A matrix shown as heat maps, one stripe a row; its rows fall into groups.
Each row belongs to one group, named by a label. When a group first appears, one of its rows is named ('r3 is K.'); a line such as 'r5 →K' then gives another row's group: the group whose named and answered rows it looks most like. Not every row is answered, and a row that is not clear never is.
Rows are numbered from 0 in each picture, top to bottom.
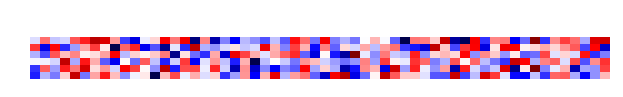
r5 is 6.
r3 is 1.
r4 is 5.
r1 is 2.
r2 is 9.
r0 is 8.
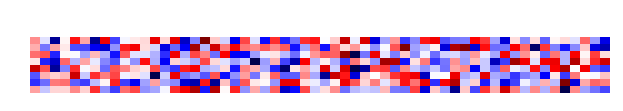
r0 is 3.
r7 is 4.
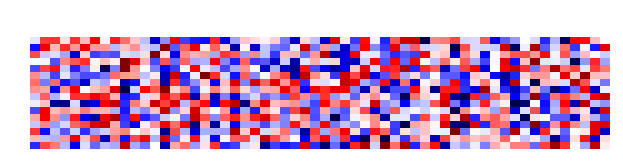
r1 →5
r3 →5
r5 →3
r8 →8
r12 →8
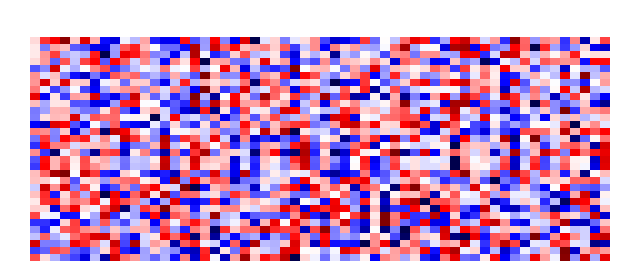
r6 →1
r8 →2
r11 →6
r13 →3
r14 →5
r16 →1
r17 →5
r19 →1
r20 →3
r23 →6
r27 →2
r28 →8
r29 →9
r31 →3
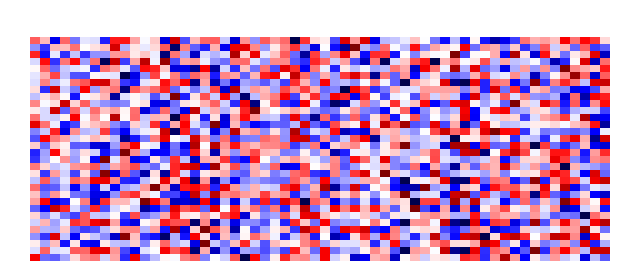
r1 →9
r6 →8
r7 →9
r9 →1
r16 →2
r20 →8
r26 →8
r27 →3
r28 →2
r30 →8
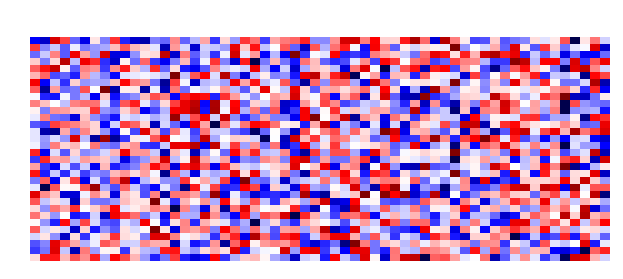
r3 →1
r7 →2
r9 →4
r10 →4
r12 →2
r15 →4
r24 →9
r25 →3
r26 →1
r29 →9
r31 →6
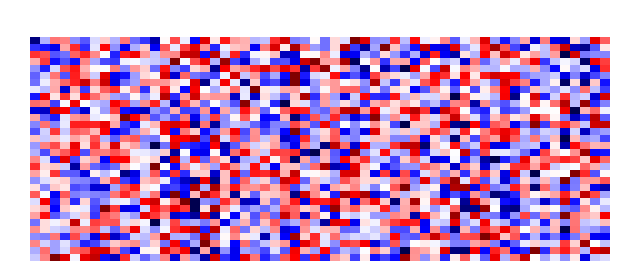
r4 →2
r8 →5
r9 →9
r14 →4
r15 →6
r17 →3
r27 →4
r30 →8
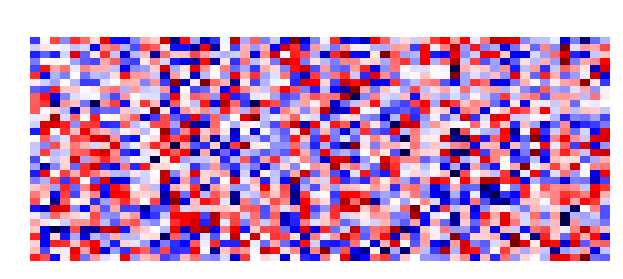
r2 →6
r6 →3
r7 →9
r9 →1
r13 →5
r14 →8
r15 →9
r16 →8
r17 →6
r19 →5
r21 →3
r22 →3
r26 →4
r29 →1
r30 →2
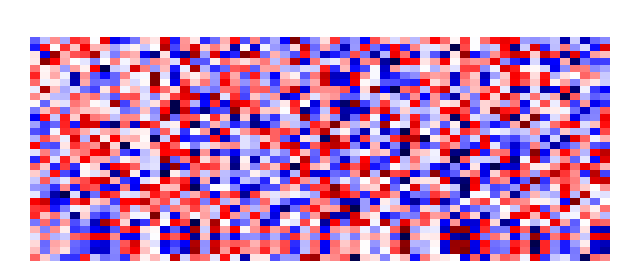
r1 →5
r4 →2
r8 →4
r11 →5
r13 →2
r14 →6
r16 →8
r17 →5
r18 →3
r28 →8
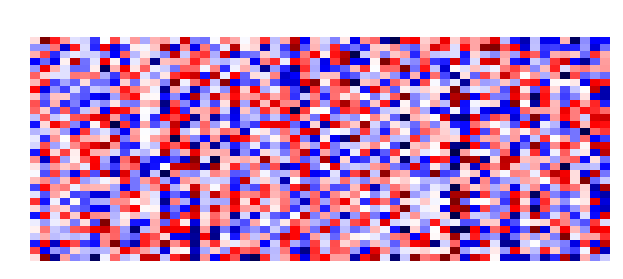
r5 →4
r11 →8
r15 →8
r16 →5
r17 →2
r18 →4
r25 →5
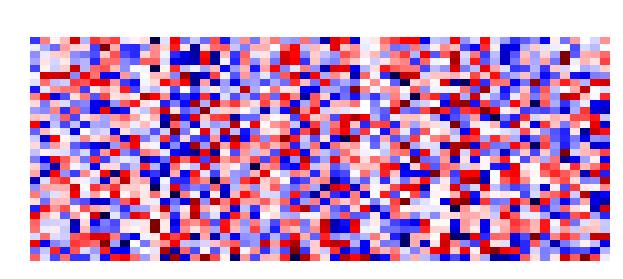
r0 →6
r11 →3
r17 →4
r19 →2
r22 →9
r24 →5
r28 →8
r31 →3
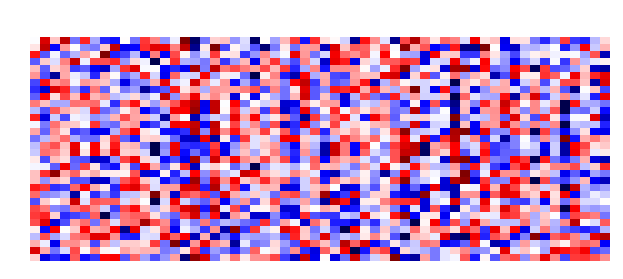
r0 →1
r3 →6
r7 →4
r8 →5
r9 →4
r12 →4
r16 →6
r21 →4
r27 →9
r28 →8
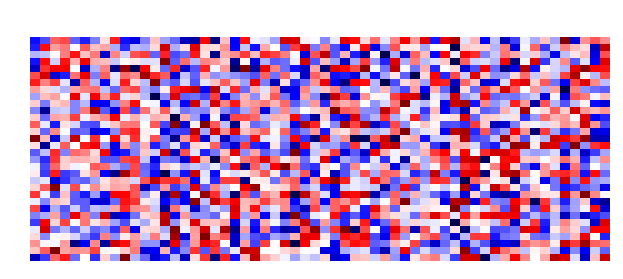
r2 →2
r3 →5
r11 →9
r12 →3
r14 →9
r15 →1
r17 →2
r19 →2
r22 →3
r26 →5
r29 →3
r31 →2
